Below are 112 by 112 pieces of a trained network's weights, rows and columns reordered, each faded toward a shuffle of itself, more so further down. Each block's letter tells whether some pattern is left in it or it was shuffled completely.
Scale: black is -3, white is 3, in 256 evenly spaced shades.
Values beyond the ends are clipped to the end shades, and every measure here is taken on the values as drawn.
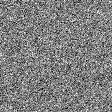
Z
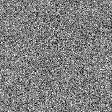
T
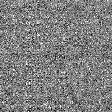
T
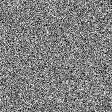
Z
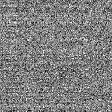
T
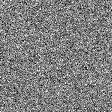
Z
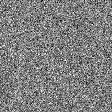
T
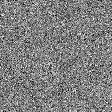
T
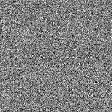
T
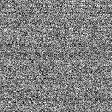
T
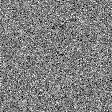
Z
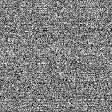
T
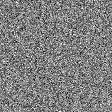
Z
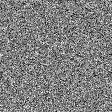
Z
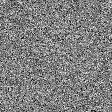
Z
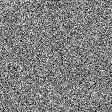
Z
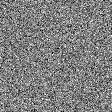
Z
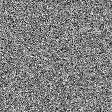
Z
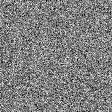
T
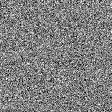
T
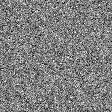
Z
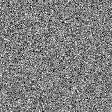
T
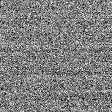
T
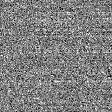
T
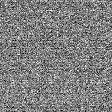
T
